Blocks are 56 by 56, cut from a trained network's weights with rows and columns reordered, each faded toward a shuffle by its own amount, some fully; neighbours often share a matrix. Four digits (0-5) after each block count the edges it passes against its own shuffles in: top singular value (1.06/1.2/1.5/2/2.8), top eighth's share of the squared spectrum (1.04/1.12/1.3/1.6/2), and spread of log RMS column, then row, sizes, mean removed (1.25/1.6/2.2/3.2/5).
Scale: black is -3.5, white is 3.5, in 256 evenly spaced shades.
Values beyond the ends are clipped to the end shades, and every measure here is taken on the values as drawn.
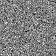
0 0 0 0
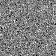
0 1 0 0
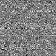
3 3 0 2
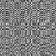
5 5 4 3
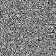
2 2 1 0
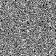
3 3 1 0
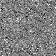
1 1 0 0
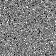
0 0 0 0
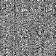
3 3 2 2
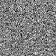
3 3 0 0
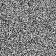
0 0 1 0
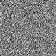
3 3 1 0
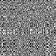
4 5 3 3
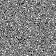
0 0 0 0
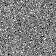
0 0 0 0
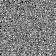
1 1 0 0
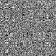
3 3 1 1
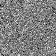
1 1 0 0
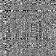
3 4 2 3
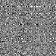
3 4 2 3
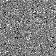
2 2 0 1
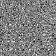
2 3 1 2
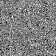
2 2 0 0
